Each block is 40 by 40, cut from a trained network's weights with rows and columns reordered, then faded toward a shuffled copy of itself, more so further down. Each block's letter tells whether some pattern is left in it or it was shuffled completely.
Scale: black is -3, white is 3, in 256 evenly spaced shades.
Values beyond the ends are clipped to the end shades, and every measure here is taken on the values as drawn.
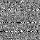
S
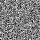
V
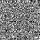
S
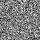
V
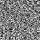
S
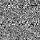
S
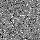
V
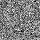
V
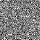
S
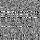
S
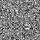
S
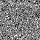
V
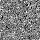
V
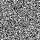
V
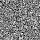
V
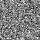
V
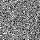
S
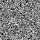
V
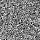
V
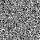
V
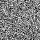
V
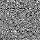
S
